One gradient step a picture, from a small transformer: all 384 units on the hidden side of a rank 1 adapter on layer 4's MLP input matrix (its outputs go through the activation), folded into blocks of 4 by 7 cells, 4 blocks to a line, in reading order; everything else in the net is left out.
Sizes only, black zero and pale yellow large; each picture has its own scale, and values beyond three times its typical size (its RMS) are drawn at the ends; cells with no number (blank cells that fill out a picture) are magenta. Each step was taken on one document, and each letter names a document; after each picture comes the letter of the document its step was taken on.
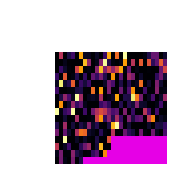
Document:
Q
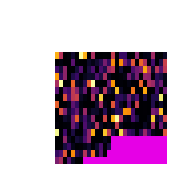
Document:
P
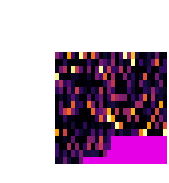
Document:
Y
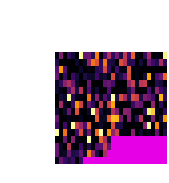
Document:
Y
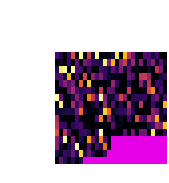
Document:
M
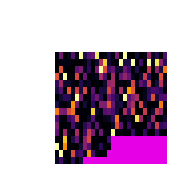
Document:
Q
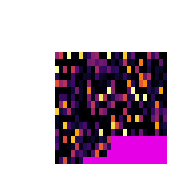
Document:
M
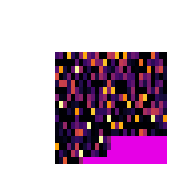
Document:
M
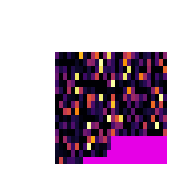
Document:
Y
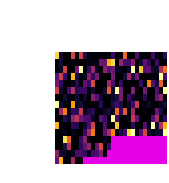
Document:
P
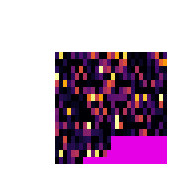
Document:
Q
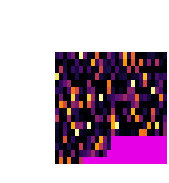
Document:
Y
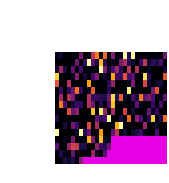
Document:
Y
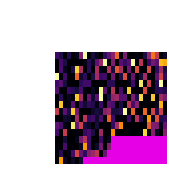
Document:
Q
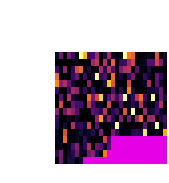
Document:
Y
